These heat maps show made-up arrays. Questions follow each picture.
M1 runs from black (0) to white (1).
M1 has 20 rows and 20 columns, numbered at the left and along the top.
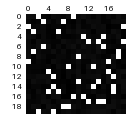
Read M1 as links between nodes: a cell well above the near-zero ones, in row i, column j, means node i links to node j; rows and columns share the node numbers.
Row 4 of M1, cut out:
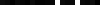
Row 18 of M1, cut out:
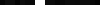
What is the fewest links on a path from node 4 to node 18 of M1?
6
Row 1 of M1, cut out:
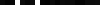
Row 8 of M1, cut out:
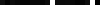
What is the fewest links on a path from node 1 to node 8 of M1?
3
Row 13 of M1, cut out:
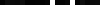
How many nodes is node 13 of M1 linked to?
2
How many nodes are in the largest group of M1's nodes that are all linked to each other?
2
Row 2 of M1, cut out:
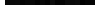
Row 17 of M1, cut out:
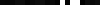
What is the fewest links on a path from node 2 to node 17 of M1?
4
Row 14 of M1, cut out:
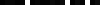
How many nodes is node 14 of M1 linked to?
3
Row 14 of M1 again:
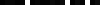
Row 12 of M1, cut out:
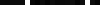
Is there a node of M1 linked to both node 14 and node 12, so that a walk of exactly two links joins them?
yes
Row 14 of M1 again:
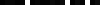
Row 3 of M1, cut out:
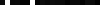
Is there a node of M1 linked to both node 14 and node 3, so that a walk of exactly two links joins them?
no
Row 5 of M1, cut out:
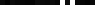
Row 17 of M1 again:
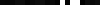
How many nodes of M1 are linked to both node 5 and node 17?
2
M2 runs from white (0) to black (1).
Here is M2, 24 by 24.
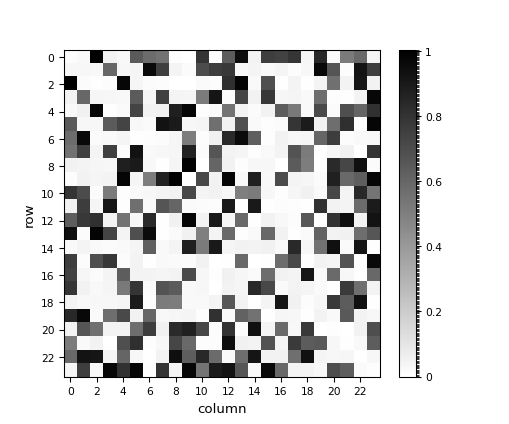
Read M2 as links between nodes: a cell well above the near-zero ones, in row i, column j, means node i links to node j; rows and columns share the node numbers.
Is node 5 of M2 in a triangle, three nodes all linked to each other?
yes
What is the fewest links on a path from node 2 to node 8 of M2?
2
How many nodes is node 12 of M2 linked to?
12
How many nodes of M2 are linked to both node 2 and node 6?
4
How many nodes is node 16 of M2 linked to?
7
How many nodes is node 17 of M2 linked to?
9
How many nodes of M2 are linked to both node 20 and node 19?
3
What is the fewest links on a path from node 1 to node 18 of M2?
2
